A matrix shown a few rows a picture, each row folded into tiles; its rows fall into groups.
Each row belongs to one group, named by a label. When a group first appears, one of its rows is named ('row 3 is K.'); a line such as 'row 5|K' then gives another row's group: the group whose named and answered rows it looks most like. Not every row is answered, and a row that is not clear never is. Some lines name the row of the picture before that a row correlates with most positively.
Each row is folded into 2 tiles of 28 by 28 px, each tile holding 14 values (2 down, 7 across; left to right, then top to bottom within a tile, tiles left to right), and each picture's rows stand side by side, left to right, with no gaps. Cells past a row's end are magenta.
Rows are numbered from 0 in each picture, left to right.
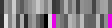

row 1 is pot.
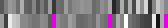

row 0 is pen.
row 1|pot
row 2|pot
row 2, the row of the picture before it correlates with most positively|1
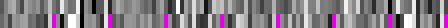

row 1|pen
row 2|pen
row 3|pot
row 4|pen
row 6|pen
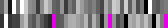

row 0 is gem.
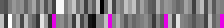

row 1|gem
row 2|gem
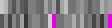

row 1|pot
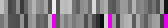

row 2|pen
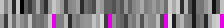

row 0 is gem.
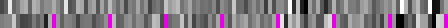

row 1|pot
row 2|pot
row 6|pot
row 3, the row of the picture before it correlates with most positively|3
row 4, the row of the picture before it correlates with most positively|0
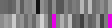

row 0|pot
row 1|pot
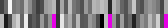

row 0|pot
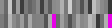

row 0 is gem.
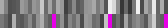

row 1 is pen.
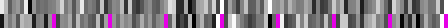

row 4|pot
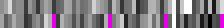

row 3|gem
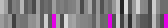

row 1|pen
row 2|gem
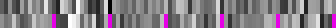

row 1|pen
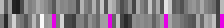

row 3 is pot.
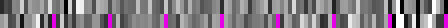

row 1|gem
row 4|gem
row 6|pen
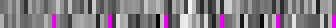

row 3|pen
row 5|pot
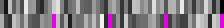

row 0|pot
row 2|gem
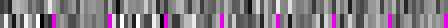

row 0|gem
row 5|pen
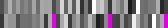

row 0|pot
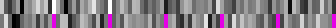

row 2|pen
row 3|gem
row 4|pen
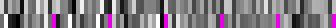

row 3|pen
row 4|gem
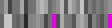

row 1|gem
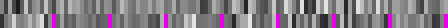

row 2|pot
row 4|pot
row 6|gem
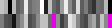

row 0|gem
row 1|pen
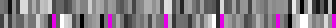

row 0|gem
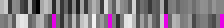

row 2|pen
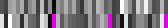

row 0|pen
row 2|pot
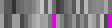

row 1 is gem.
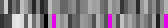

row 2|pen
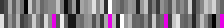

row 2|pen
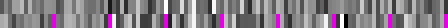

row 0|gem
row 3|gem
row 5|pot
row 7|pen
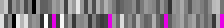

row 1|gem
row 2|pen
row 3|pot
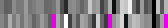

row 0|pen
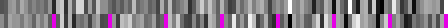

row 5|pen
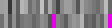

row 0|gem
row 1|pot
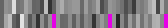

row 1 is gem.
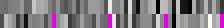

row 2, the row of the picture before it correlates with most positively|2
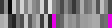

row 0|gem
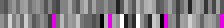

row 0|pen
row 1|pot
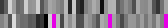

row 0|pot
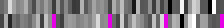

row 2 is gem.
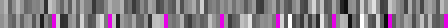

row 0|gem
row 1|pot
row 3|pot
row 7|gem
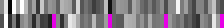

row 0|gem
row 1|pen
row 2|pen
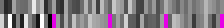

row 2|gem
